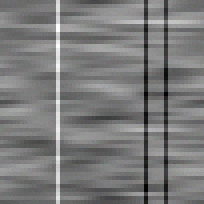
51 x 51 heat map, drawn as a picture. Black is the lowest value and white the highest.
Columns 15, 37 and 42 differ from the columns beside them. A few values lie far out on both sides of the bulk. Overall the values sit about 50% of the way up the scale.
